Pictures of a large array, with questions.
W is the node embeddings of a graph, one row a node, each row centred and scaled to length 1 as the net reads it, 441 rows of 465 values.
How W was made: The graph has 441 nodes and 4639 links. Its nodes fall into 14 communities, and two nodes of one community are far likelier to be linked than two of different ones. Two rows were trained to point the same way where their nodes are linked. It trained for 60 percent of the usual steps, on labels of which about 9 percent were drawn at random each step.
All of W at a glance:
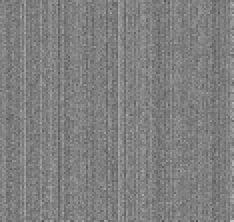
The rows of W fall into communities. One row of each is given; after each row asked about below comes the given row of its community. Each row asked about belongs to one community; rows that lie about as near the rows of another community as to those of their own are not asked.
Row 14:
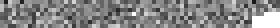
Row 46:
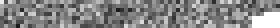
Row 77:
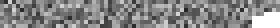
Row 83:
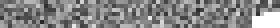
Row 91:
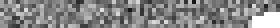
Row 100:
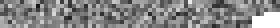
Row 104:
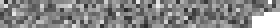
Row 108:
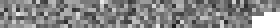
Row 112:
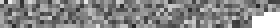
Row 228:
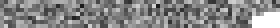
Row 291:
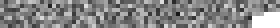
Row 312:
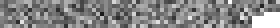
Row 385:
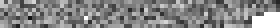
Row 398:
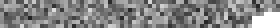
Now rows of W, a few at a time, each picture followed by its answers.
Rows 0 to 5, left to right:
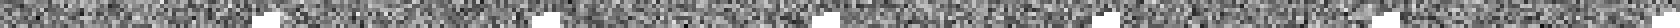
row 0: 77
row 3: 77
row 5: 14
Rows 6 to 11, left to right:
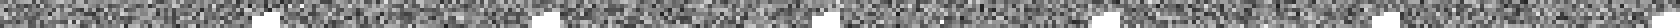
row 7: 104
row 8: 312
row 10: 228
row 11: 14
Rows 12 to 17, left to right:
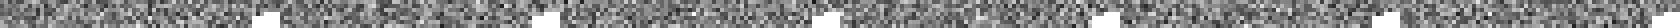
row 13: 14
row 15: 398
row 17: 398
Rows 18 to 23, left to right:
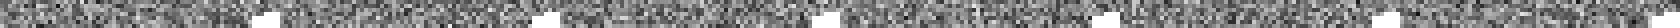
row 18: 46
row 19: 398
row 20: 112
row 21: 398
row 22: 14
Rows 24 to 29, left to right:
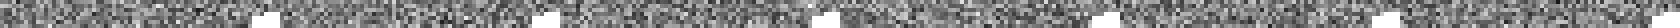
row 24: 398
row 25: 398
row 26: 46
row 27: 398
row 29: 91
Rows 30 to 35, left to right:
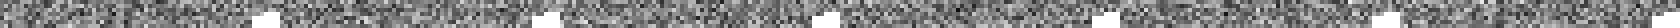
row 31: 312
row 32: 46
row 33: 385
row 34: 228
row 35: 398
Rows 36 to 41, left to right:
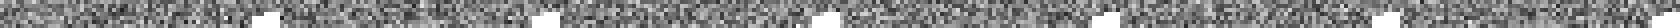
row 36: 46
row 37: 228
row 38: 14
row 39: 91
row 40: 112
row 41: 100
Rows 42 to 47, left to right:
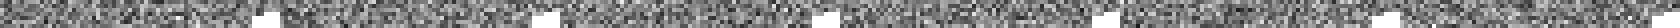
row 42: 100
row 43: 291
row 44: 398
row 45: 291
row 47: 385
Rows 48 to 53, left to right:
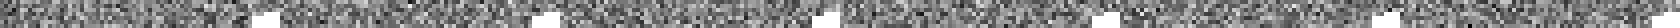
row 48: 291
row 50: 312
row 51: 108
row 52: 291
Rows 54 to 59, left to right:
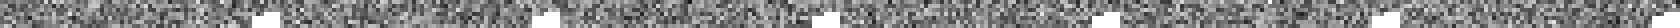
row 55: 83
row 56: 312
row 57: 14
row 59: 398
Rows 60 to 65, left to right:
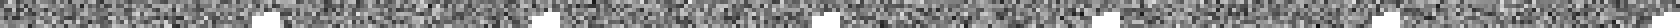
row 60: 398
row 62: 77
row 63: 14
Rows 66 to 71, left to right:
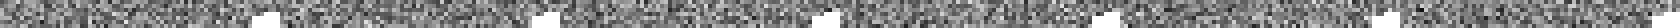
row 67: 91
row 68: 77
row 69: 46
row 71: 112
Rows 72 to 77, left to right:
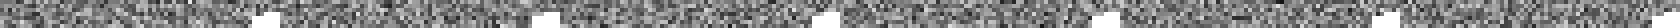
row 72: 91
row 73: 77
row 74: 14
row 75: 398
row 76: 385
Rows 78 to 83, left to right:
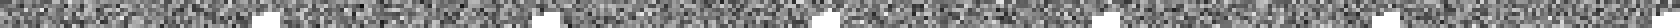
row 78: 112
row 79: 398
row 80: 398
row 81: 398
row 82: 312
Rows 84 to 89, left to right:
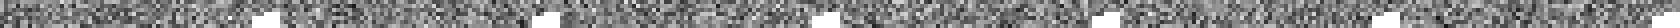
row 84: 312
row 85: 100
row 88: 112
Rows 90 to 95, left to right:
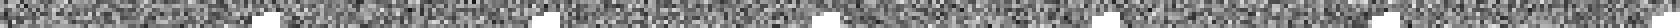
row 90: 104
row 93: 228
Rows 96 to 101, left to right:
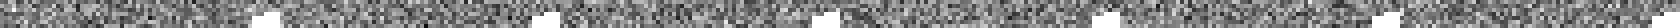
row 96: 46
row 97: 91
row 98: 398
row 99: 291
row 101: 312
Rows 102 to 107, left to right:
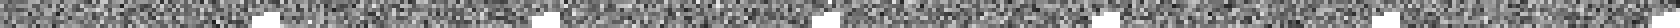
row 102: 104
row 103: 228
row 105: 112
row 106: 14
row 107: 291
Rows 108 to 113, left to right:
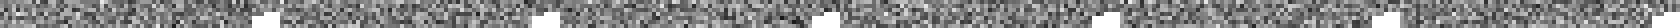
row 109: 100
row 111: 108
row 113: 385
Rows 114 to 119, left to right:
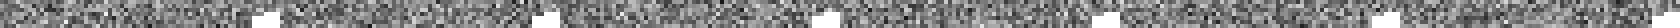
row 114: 104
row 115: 312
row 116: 14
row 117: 398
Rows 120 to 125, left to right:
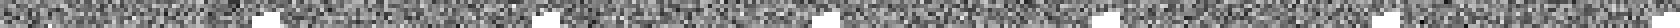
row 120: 312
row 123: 46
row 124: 312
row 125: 77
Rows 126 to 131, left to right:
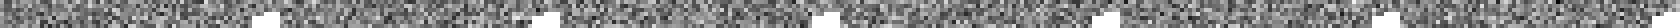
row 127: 100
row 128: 112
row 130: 77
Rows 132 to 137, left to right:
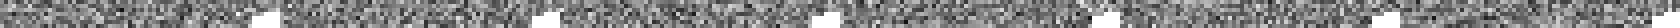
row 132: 46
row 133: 100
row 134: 100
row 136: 108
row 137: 385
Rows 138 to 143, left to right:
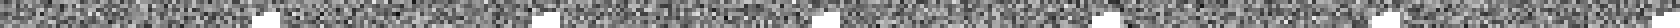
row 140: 77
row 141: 291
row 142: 91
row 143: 291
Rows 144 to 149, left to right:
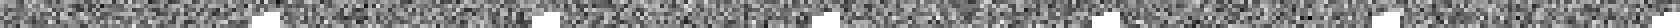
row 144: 108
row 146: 77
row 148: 14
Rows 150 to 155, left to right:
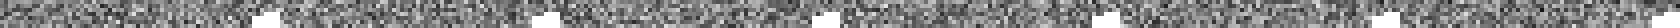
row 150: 312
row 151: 228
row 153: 312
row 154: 228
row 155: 14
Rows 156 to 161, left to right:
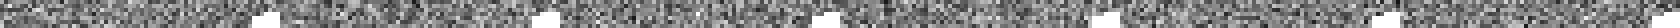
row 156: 91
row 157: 14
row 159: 83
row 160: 104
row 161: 91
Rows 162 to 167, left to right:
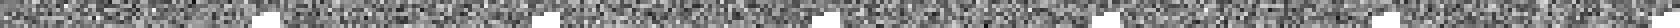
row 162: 14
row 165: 91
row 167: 100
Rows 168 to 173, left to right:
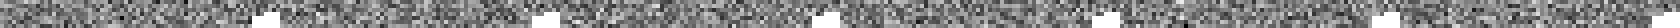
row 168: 385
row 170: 14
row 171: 385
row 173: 291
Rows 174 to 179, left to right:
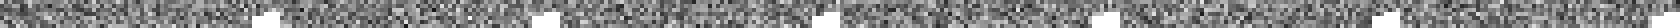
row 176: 312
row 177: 228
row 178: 77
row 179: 228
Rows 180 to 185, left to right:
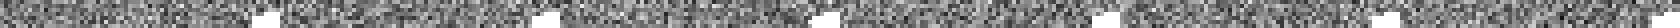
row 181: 104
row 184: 398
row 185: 398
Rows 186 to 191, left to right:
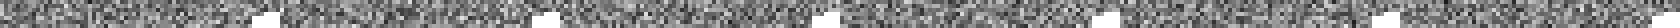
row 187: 104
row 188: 46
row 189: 14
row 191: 108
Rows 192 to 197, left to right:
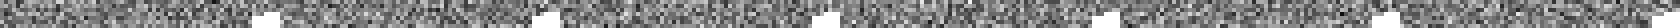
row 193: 46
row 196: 104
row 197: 77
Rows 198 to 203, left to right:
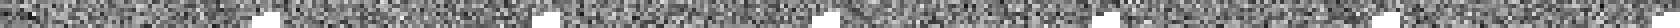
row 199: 83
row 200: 46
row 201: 291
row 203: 291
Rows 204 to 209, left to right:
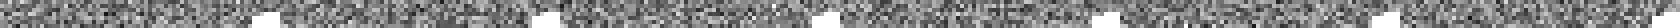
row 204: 91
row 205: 100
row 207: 228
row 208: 104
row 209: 14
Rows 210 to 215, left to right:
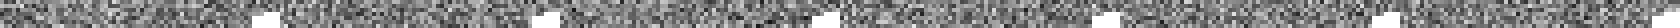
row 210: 291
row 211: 100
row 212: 291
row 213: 77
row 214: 91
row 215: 14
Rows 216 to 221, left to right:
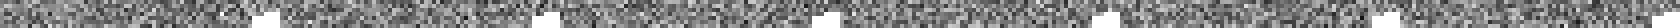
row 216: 398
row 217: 385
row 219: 91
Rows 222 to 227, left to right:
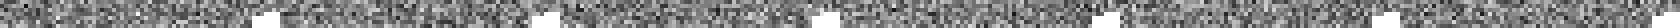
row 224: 228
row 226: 77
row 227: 385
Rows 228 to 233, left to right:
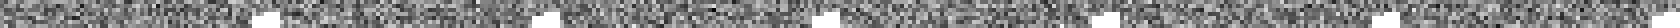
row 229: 46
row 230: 46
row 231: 228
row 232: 77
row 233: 14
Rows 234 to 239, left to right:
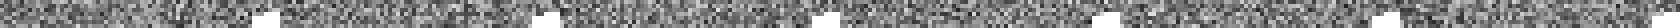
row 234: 83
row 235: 100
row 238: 91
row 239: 291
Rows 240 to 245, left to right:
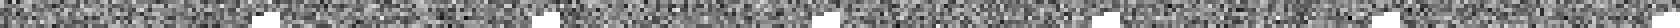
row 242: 291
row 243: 108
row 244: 46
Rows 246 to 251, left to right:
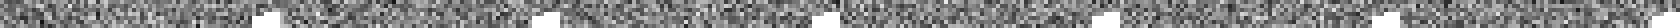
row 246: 83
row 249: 14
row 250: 77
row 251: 104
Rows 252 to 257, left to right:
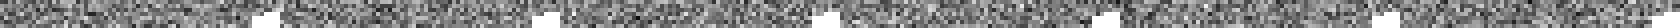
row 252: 104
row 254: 112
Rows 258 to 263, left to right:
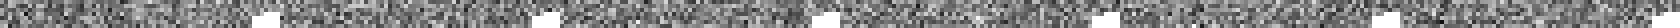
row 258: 312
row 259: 77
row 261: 112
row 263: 112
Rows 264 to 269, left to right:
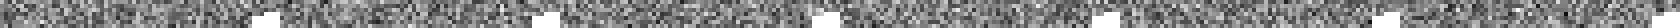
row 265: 108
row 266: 108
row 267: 291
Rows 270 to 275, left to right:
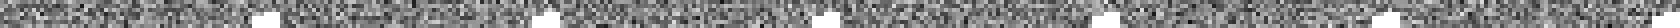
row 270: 228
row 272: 385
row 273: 228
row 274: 14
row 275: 385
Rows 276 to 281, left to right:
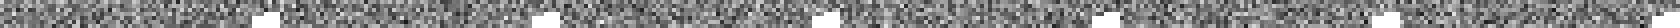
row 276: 108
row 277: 108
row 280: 228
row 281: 46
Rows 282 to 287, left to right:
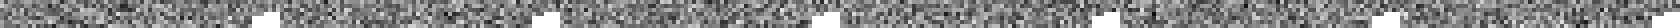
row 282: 385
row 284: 108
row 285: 398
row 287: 83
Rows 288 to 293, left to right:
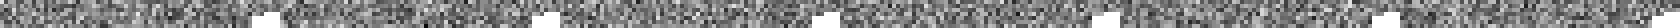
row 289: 398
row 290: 100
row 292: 14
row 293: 291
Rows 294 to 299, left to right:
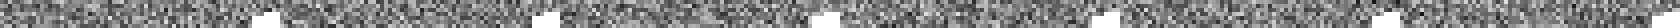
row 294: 77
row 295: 83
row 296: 228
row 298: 77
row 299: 83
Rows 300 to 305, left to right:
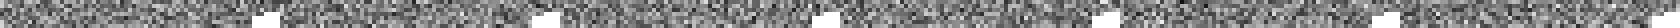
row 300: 385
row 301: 104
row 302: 312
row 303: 112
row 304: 100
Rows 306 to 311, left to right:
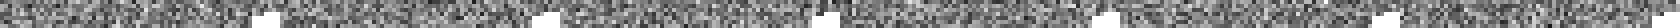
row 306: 14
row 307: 91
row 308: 91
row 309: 14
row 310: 77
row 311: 312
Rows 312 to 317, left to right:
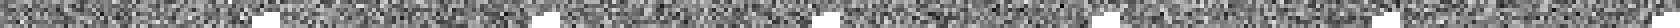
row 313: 100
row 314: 112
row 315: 228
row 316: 77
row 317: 385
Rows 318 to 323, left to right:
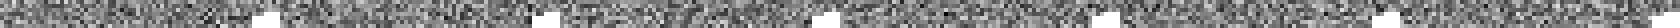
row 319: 83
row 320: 77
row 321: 91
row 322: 14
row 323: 100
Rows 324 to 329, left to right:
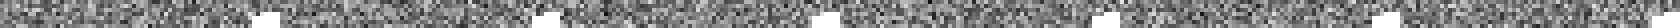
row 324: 112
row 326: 228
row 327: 104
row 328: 385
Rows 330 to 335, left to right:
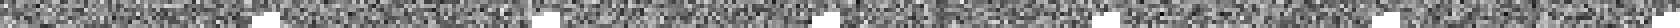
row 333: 398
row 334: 112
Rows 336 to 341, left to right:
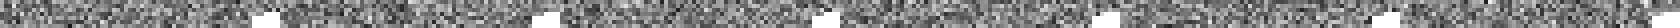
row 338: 104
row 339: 104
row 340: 385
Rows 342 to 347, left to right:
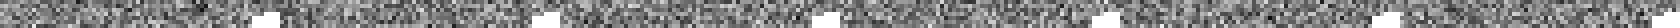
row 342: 385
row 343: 291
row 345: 228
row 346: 104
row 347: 385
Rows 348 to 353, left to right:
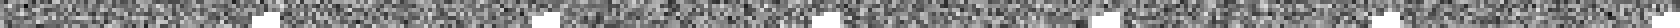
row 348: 91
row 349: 385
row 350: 77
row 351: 91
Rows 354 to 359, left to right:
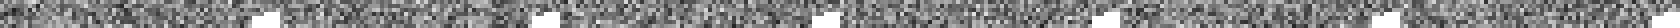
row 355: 100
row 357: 46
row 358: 291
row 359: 398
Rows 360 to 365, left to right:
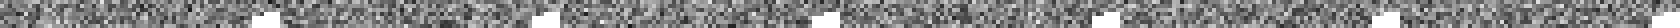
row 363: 312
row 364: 112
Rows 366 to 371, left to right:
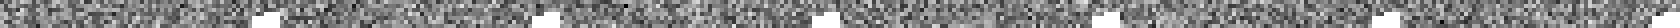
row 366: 91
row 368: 77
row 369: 83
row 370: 291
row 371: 91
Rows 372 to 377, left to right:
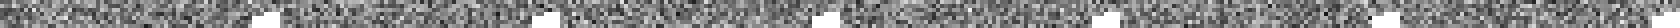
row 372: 291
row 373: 108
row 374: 312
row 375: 108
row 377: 228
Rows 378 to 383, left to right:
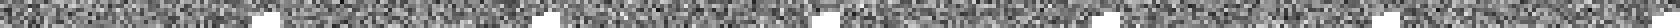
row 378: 77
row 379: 91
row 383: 291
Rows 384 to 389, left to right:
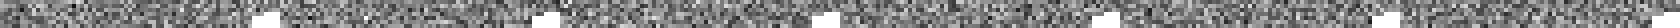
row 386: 77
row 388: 312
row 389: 91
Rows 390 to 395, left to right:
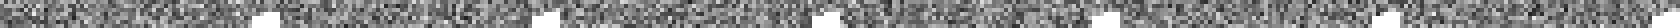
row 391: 291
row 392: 312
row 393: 112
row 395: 112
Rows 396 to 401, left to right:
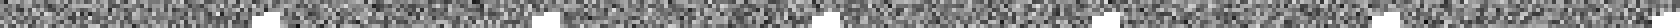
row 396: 77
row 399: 108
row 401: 112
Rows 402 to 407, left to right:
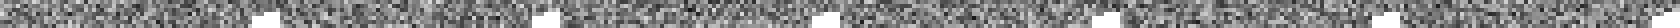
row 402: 398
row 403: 83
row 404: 91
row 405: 385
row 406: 91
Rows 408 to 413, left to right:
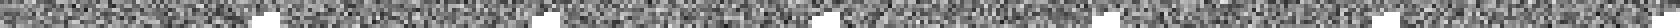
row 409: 91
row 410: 104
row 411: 291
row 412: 108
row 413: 291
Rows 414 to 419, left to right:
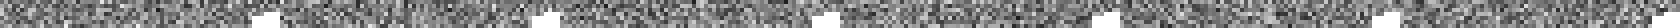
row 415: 228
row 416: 228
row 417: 291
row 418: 83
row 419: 398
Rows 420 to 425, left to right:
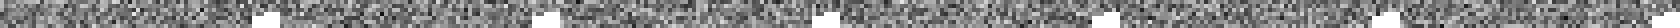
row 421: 312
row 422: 385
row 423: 108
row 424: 14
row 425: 14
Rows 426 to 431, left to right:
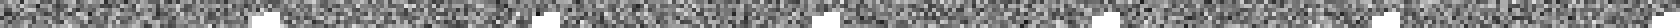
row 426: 228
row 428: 108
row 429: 108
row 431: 291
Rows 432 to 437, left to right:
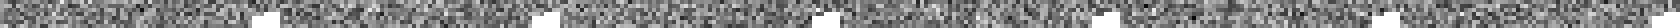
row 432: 398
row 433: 77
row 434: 77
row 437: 228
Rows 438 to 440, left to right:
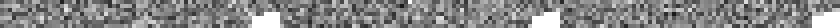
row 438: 100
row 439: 91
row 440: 291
